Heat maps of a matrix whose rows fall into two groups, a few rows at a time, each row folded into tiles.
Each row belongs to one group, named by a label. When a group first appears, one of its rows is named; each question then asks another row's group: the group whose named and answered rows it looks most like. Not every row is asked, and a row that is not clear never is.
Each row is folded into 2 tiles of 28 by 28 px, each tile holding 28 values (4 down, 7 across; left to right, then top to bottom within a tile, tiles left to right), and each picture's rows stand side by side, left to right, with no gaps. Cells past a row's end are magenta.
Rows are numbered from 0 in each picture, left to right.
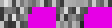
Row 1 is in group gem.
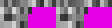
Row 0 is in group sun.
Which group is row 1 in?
sun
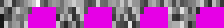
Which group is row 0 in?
sun
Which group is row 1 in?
gem
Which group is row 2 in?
gem
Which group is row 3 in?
sun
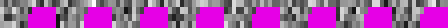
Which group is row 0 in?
sun
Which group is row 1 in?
sun
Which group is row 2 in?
gem
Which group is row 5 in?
sun
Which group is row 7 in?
gem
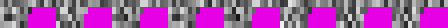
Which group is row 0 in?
sun
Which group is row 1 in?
gem
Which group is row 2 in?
sun
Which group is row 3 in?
sun
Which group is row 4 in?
sun
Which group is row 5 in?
gem
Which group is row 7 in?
gem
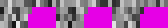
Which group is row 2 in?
gem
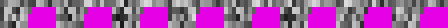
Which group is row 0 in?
gem
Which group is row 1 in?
sun
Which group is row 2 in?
sun
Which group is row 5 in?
sun
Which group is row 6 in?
gem
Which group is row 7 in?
gem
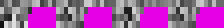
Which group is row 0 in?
sun
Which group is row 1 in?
sun
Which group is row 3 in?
sun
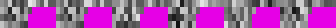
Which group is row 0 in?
sun
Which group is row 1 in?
sun
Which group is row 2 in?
gem
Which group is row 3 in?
sun
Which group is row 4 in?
gem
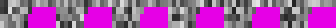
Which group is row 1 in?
gem
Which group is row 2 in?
gem
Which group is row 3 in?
sun
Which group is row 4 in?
sun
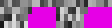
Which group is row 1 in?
gem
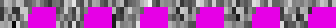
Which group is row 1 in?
gem
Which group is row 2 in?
sun
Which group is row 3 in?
sun
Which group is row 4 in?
sun
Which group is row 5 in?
gem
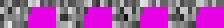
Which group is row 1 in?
sun
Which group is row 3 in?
sun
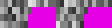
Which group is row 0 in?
sun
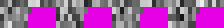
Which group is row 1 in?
gem
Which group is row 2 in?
sun
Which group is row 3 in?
sun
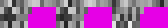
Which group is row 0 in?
sun
